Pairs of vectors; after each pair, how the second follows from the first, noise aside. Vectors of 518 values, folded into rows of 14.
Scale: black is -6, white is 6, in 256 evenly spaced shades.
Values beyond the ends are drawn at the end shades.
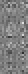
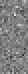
shuffled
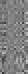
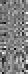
scaled up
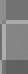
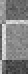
scaled up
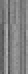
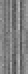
wrapped around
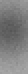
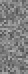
shuffled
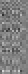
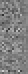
sign-scrambled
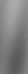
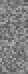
shuffled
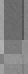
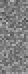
shuffled
